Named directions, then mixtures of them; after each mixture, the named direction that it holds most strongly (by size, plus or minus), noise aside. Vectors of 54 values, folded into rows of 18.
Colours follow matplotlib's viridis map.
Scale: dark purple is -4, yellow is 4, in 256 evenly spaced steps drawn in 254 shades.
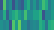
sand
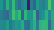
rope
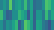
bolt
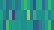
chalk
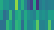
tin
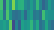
sand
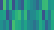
sand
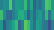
bolt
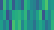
sand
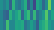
rope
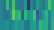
rope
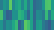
bolt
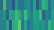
sand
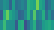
bolt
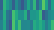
sand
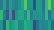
chalk
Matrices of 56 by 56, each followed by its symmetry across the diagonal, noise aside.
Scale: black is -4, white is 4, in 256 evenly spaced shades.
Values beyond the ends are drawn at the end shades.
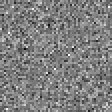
symmetric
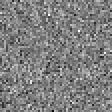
neither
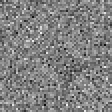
symmetric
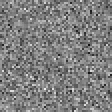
antisymmetric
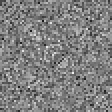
symmetric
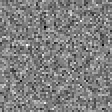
antisymmetric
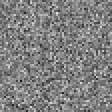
neither
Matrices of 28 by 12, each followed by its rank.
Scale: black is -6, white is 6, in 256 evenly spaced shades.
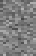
full rank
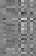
two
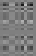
one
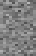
full rank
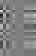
one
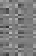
two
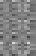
two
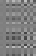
one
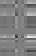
one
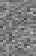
full rank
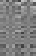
two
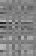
two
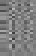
two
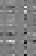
two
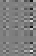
one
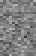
full rank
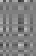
one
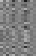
two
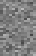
full rank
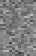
full rank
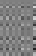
one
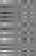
one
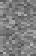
full rank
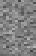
full rank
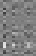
two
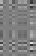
one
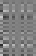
one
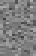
full rank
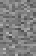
full rank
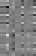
two
